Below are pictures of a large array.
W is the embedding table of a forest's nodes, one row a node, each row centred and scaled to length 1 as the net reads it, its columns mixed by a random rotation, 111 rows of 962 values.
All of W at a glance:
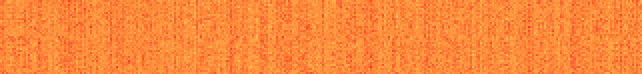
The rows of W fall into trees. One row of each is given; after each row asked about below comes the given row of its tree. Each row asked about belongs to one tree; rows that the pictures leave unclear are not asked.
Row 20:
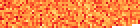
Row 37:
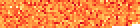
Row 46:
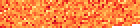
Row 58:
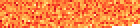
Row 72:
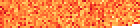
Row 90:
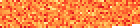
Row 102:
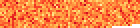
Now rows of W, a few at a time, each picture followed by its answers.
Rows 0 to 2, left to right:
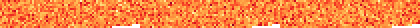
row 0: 102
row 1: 72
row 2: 72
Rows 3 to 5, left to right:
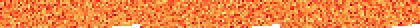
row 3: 20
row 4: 46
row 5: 72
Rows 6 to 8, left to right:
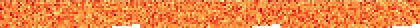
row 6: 20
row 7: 102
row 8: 102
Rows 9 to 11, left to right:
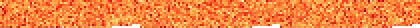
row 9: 72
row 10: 90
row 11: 46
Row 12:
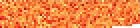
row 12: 90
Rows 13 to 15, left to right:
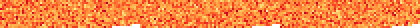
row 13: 20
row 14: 102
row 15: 58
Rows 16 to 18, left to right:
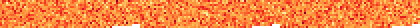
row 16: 102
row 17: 90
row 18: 58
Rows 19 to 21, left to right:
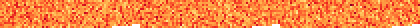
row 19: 102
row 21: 72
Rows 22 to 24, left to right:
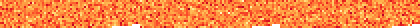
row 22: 72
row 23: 90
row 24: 72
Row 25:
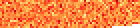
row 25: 102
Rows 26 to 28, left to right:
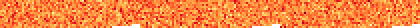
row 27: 20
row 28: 58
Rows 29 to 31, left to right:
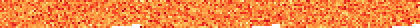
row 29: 58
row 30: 90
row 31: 90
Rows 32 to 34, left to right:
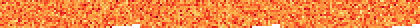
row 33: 20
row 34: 90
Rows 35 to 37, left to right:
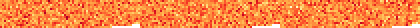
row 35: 37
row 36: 102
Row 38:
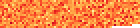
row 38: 46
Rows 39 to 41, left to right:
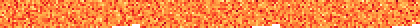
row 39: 102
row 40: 102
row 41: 102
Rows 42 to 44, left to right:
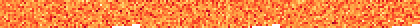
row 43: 20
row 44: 46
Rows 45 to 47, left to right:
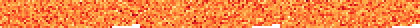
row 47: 90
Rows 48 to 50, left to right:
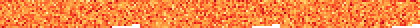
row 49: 46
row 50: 72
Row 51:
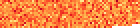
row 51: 102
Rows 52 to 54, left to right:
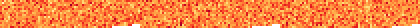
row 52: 90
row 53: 20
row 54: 20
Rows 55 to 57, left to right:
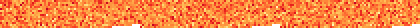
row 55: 20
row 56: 58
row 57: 58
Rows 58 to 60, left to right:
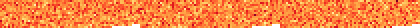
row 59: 20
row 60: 102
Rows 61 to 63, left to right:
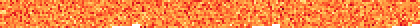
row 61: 37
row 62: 58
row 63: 72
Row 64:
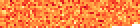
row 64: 37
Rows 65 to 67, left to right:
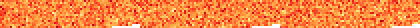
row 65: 72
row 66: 58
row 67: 37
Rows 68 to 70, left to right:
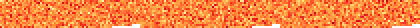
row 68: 90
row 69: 90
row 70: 46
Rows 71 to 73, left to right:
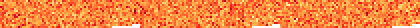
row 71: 72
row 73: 102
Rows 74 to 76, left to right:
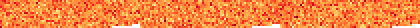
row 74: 58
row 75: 72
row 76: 20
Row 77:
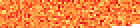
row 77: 37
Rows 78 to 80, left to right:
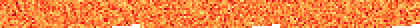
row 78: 102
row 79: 90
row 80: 102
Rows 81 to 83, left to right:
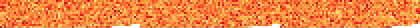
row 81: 58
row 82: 37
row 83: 58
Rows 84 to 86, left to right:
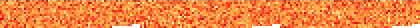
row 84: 90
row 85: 90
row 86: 58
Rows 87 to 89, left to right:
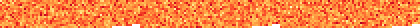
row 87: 90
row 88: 72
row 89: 37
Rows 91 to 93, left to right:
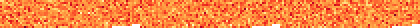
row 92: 58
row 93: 20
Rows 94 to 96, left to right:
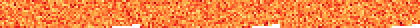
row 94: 90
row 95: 58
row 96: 72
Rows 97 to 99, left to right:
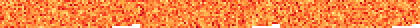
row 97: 90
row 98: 72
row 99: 102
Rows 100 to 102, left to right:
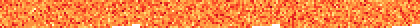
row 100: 58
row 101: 58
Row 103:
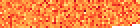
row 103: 46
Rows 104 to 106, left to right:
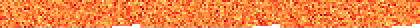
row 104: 90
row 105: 72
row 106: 90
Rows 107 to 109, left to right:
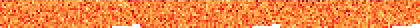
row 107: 102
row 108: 102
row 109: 20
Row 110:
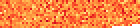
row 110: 46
